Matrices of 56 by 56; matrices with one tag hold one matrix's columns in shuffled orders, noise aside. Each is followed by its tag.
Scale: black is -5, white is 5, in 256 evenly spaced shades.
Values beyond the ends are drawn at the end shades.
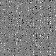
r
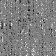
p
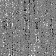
p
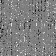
p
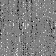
p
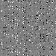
r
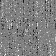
p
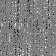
p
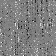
p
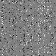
r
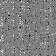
r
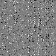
r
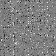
r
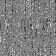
p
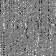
p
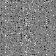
r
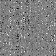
r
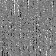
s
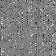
r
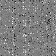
r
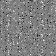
r
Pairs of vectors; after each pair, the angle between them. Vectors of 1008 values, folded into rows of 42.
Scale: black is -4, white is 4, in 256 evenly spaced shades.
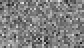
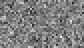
partly aligned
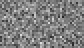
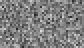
partly opposed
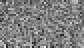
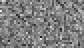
partly opposed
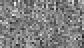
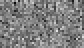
nearly opposite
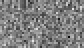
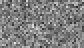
partly aligned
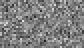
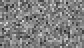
nearly parallel
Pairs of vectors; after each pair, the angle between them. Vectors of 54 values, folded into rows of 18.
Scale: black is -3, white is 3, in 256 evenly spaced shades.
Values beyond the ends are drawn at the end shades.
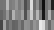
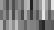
nearly opposite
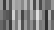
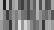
partly aligned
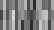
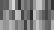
orthogonal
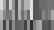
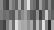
orthogonal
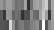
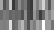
partly aligned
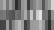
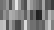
nearly opposite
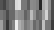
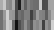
nearly opposite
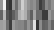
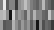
partly aligned
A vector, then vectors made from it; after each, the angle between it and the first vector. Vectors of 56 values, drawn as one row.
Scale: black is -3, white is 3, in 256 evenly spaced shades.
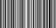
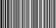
partly aligned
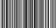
nearly opposite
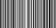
nearly parallel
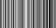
nearly parallel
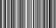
nearly parallel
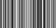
partly aligned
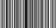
nearly opposite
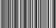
partly opposed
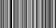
orthogonal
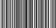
nearly opposite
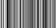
orthogonal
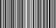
nearly parallel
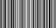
nearly parallel
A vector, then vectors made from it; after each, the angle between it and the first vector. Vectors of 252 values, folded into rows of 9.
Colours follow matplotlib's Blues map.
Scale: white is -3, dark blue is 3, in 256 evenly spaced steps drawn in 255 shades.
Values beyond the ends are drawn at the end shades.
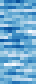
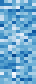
partly opposed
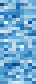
partly opposed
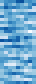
nearly parallel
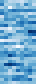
nearly opposite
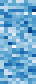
partly opposed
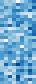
partly opposed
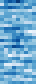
nearly parallel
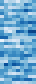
nearly opposite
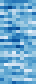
nearly parallel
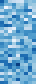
partly opposed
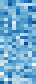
orthogonal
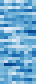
nearly opposite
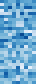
partly aligned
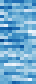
nearly parallel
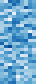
partly aligned
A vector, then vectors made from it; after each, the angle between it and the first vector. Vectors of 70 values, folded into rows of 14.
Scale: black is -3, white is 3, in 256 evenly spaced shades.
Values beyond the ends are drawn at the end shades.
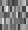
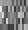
orthogonal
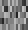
nearly opposite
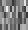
nearly parallel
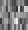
orthogonal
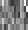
partly aligned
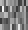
partly opposed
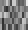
partly opposed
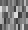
partly aligned
